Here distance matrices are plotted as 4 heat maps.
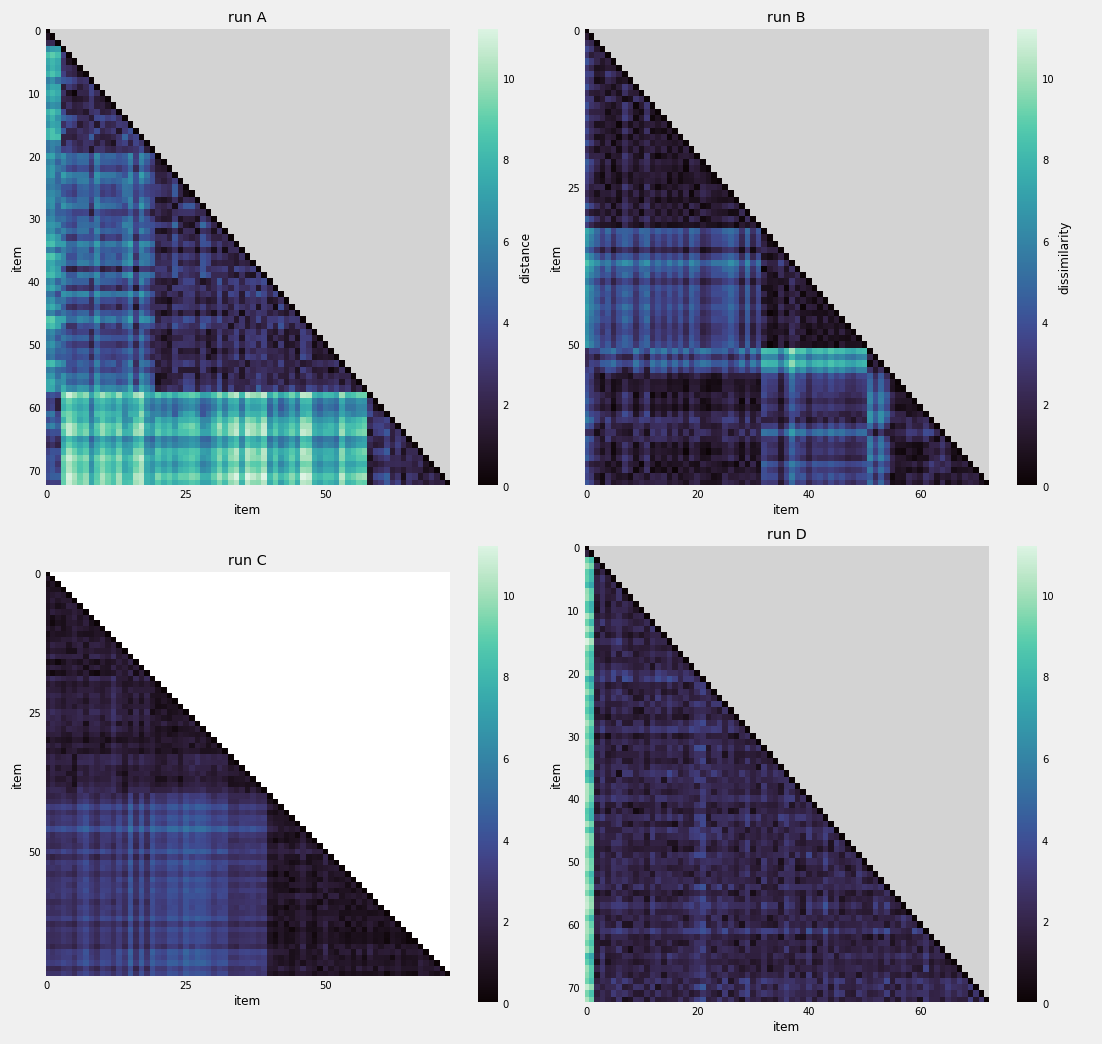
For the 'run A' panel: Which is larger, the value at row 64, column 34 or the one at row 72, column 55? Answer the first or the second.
the first
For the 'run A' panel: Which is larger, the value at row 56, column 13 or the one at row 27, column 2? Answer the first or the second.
the second
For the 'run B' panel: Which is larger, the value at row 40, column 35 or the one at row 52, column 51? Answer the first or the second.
the second
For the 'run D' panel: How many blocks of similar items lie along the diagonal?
2
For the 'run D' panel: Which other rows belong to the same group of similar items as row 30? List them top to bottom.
2, 3, 4, 5, 6, 7, 8, 9, 10, 11, 12, 13, 14, 15, 16, 17, 18, 19, 20, 21, 22, 23, 24, 25, 26, 27, 28, 29, 31, 32, 33, 34, 35, 36, 37, 38, 39, 40, 41, 42, 43, 44, 45, 46, 47, 48, 49, 50, 51, 52, 53, 54, 55, 56, 57, 58, 59, 60, 61, 62, 63, 64, 65, 66, 67, 68, 69, 70, 71, 72
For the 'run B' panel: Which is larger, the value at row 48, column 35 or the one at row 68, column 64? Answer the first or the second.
the second
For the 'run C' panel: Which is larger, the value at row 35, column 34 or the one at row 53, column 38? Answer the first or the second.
the second
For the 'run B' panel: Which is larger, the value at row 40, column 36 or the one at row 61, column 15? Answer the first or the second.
the second
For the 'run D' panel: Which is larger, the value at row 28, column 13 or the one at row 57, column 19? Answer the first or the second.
the second
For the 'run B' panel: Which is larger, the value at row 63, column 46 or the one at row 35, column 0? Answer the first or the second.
the second
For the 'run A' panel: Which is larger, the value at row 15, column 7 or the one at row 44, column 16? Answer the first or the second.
the first
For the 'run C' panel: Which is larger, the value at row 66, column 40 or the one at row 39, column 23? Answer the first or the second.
the second
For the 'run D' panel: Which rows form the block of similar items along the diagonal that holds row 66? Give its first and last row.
2 to 72
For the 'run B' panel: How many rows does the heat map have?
73
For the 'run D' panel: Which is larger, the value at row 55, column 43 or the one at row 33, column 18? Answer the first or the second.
the first
